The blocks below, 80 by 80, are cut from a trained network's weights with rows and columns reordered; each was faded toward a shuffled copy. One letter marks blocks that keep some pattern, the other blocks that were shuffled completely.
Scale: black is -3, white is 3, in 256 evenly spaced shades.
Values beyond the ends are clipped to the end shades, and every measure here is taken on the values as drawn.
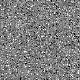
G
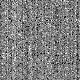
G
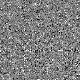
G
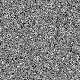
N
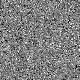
N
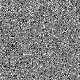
G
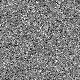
N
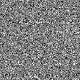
G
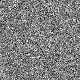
N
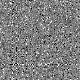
G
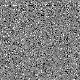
G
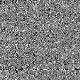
G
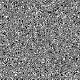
G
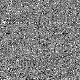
G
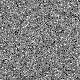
N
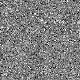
G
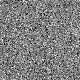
N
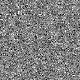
G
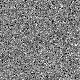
N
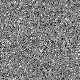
N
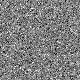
N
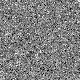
N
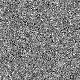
N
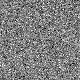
N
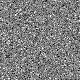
N
